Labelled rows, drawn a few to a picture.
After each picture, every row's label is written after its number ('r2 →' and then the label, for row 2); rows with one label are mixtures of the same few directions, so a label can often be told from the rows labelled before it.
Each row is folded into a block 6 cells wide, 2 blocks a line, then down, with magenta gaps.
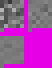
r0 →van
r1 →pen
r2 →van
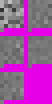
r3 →van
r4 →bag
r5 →pen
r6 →van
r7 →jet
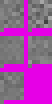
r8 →pen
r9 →bag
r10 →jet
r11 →jet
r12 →van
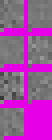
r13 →jet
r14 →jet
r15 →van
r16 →jet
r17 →jet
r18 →pen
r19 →jet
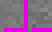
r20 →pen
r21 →pen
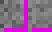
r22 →jet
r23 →van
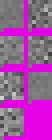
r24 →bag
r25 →pen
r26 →van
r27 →bag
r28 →jet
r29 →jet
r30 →van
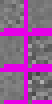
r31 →bag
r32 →van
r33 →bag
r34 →van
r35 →van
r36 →van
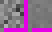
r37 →pen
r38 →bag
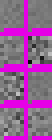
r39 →pen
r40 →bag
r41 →van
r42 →jet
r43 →bag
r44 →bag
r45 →pen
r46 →van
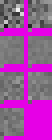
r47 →pen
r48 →jet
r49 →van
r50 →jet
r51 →pen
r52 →jet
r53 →jet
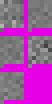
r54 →jet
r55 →pen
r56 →bag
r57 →pen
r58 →pen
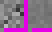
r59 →pen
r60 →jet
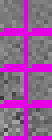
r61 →jet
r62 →bag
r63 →pen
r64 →bag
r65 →jet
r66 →bag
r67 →pen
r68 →van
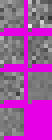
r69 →van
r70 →jet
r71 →jet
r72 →pen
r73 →bag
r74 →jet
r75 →jet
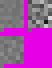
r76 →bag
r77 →bag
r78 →bag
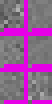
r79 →pen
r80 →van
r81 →pen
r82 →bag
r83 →bag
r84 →jet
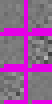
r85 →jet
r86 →bag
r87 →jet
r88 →bag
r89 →bag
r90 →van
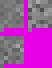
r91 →pen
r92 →van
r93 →pen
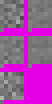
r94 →bag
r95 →van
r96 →pen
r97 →jet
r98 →jet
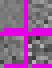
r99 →jet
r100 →bag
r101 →jet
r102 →van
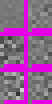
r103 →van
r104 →pen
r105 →van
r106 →bag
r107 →bag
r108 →bag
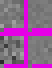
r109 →jet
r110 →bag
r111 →jet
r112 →pen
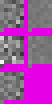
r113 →bag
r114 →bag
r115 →jet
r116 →jet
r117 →bag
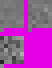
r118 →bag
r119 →pen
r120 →jet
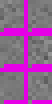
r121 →van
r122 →pen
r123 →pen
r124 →bag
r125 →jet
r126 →pen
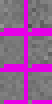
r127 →jet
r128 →jet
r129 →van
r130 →bag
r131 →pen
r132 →jet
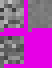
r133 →van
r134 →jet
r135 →van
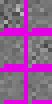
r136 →pen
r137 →van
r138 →pen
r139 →pen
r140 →van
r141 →pen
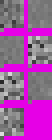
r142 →jet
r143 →jet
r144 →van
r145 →van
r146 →van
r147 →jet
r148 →jet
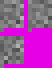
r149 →bag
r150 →bag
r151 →pen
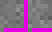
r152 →pen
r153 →jet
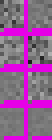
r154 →jet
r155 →bag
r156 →van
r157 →jet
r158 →bag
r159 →jet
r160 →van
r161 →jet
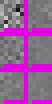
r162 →pen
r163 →pen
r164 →bag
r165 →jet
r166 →van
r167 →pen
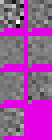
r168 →bag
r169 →bag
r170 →pen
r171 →van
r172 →bag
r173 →jet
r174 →bag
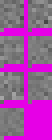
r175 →bag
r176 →bag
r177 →van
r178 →pen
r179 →jet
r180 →bag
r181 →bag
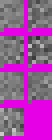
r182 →van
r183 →van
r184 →bag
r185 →van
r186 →jet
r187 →pen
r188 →jet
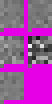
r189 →jet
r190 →bag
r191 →jet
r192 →van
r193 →van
